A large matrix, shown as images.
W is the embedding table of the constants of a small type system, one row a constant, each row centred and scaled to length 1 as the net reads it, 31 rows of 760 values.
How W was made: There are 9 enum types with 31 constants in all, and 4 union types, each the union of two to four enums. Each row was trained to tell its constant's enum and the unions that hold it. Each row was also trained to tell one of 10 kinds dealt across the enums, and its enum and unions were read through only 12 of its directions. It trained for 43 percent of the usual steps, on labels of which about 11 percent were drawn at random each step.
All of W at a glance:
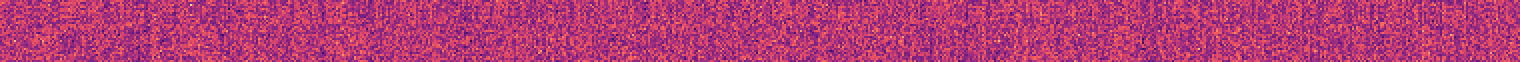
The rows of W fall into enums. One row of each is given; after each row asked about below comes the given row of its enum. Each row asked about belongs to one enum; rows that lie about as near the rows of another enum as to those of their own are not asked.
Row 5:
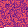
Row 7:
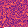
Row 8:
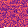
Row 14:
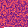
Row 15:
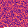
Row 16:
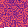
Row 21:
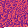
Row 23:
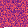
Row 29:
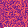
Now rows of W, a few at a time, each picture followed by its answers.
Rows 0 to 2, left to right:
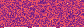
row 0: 16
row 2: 8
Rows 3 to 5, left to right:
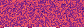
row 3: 7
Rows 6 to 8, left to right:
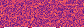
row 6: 7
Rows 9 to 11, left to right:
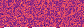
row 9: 7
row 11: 23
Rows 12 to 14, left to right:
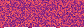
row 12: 5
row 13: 16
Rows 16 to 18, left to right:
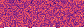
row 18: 14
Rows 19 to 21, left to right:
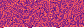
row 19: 15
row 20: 21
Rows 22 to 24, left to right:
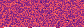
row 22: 15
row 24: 8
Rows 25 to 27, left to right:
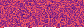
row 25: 15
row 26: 14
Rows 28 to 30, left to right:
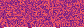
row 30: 16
